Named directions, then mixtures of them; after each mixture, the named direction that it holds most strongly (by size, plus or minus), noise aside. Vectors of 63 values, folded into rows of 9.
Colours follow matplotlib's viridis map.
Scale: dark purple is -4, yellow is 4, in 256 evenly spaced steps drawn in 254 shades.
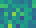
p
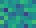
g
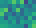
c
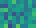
p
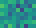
c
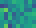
p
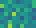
p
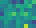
c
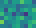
g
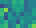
c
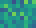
c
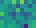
c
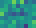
c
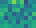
c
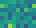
p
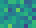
c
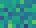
g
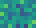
g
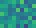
c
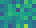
c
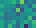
c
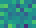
g
